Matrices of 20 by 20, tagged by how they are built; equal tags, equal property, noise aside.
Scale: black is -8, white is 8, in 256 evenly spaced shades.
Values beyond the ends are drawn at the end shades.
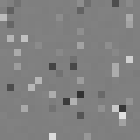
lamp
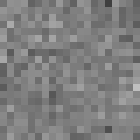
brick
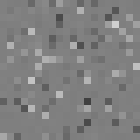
lamp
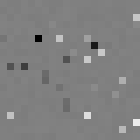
lamp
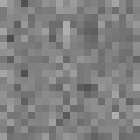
brick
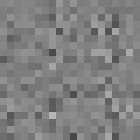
brick
